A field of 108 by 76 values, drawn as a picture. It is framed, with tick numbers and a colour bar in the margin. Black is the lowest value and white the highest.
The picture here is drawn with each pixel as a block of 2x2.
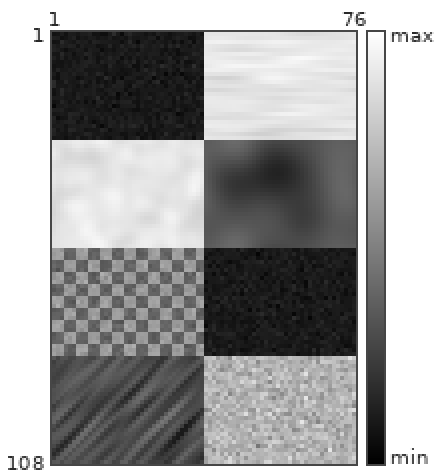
The table splits into 4 rows of 2 panels. Panel 1,1: very low, fine-grained, faint in contrast. Panel 1,2: very high, streaked across, faint in contrast. Panel 2,1: very high, blotchy, faint in contrast. Panel 2,2: low, smooth. Panel 3,1: middling, checkered, strong in contrast. Panel 3,2: very low, fine-grained, faint in contrast. Panel 4,1: low, slanting up to the right. Panel 4,2: high, fine-grained.
